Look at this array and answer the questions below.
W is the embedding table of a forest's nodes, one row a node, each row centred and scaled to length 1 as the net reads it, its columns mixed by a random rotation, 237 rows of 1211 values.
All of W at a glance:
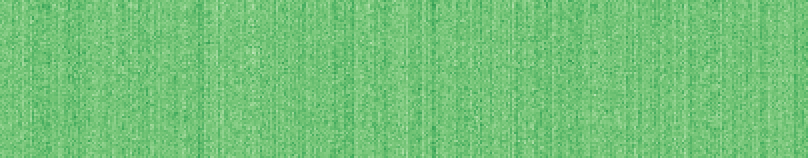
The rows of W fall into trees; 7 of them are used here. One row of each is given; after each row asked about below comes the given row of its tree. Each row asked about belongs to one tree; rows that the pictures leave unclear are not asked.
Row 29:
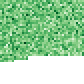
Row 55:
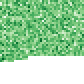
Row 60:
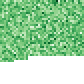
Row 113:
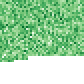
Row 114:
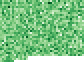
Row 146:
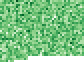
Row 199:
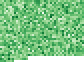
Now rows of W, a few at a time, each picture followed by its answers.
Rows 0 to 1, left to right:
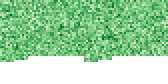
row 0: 60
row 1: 113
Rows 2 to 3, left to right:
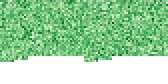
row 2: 113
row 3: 199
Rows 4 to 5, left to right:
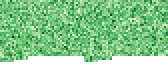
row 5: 29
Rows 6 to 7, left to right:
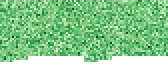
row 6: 60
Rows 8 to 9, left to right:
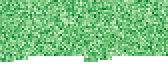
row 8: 60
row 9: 60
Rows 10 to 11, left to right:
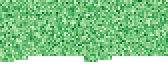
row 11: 60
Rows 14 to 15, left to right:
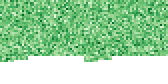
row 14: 146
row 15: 199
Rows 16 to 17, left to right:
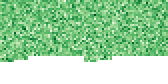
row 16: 113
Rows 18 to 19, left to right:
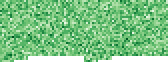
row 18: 60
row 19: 199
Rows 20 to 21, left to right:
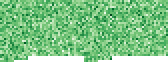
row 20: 29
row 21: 29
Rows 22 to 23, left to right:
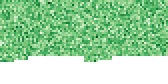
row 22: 114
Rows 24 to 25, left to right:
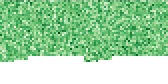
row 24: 146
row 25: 199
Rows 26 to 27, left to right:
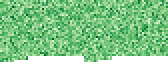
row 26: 29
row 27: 60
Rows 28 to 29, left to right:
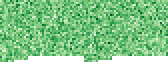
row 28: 146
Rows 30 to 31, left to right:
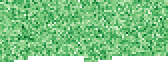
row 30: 113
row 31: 60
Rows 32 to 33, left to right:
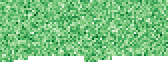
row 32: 113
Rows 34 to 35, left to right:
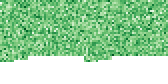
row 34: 113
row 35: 199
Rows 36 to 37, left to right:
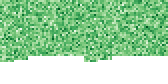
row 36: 146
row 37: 60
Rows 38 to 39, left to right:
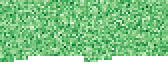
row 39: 199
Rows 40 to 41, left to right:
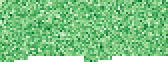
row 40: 55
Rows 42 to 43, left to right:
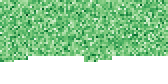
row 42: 29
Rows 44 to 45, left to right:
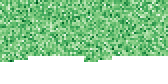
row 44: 113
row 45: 55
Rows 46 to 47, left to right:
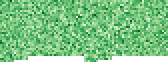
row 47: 60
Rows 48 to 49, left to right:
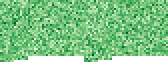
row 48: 29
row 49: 199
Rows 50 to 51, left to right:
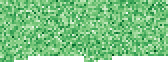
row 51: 199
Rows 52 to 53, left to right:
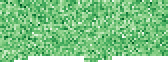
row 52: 113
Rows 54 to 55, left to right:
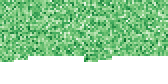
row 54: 114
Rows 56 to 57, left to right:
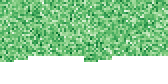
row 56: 114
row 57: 55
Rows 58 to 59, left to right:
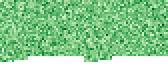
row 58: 199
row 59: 60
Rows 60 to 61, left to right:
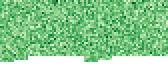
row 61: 114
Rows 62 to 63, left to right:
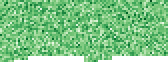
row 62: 146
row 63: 113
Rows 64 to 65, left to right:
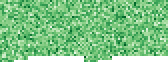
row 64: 113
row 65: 114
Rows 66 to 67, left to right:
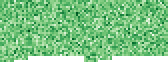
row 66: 146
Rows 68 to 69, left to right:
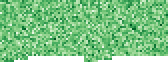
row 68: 113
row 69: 199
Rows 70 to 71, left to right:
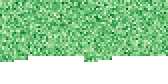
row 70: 55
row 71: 29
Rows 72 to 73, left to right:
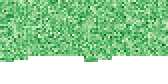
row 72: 60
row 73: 114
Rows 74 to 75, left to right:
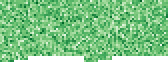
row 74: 113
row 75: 60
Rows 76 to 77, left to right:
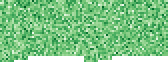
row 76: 113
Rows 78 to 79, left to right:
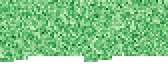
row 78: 60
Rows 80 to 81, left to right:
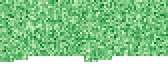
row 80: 60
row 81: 146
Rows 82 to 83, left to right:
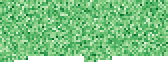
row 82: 29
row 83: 60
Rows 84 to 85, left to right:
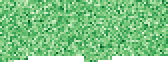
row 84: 29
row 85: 60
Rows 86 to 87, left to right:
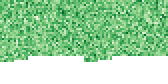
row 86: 146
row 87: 60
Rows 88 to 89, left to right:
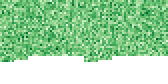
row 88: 114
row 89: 146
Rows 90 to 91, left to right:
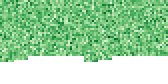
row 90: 146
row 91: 113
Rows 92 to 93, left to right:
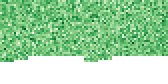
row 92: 113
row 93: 60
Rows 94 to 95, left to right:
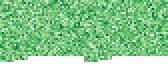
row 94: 60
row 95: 60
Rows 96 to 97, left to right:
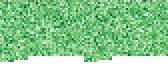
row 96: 113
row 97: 29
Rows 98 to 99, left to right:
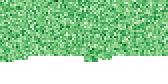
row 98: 60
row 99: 114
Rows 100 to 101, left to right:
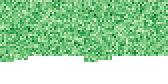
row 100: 114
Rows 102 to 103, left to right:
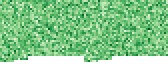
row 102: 199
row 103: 199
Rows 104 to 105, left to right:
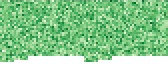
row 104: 146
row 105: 114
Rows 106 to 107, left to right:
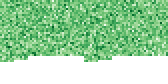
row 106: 146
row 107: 29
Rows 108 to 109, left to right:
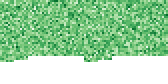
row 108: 60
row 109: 199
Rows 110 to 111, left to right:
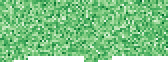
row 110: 199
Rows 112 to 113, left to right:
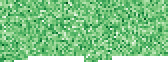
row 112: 55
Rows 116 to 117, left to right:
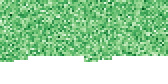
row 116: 55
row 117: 146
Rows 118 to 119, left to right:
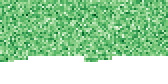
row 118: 29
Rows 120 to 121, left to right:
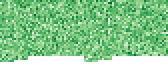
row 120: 113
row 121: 146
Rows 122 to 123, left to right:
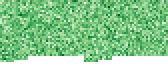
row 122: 55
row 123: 113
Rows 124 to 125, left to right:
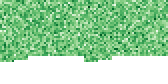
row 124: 55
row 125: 114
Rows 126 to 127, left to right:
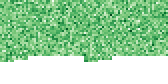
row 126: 146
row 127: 29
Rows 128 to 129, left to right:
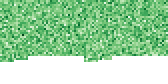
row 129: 146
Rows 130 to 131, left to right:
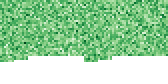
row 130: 29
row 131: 60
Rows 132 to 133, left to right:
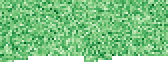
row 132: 29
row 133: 199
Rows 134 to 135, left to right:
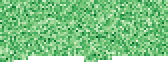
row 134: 29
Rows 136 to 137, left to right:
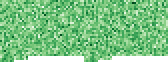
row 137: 114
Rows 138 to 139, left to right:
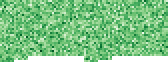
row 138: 114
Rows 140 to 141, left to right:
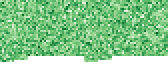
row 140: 199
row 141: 55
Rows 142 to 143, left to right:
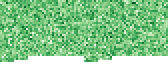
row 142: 113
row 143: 114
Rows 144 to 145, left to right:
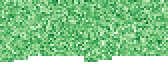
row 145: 113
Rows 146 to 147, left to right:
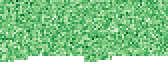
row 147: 60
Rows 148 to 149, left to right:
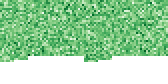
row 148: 199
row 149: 55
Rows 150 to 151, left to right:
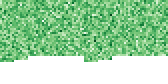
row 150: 55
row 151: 29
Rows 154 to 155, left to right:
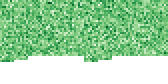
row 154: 114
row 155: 113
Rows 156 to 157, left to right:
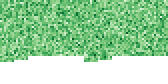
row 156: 146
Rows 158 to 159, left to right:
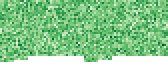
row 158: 146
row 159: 114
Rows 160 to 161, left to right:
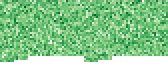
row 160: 113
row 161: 60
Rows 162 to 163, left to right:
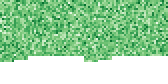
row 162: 55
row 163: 60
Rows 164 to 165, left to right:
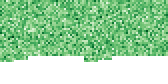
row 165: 199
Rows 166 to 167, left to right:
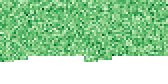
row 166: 29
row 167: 199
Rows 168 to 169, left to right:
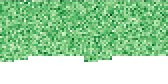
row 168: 146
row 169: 29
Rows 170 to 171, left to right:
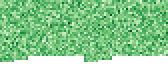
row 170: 55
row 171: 29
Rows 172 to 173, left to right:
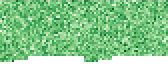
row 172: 55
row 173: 114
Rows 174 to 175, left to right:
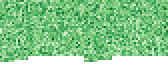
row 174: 146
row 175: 29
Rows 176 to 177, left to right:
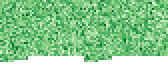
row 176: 29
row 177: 55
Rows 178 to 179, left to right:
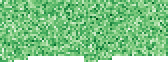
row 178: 199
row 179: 29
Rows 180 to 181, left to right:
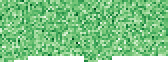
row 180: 146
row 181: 29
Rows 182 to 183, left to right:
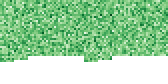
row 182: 199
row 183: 29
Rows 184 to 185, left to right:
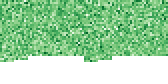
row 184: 146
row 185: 60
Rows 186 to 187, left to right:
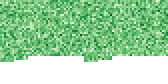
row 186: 60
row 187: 29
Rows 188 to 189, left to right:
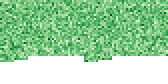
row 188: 29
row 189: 29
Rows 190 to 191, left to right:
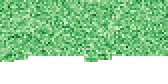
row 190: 60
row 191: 60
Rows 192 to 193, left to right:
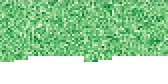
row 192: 60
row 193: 113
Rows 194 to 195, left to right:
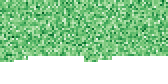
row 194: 60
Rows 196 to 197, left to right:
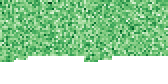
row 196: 114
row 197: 55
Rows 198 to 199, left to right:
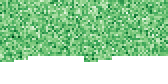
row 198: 60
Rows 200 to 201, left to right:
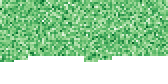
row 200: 55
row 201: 60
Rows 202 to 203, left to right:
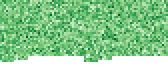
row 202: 114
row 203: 113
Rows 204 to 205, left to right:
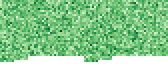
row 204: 55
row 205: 114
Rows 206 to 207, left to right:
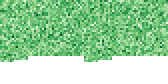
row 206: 60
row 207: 146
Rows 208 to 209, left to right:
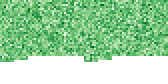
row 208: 114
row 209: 146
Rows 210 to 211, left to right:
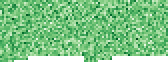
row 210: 29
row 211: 29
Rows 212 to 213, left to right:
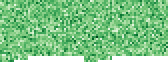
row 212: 113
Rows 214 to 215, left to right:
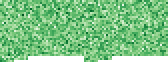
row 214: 199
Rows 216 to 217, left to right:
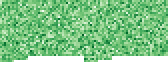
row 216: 55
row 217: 199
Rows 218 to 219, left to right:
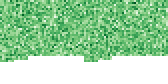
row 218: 146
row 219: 114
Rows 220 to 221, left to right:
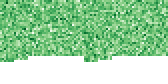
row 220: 113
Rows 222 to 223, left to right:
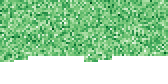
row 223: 113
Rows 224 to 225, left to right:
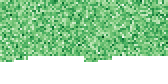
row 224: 60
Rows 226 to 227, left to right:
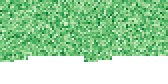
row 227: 29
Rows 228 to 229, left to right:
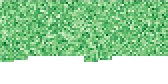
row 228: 55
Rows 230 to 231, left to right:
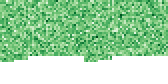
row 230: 60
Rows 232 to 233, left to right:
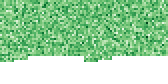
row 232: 199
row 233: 113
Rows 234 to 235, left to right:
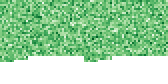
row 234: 114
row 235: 60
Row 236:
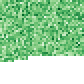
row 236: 146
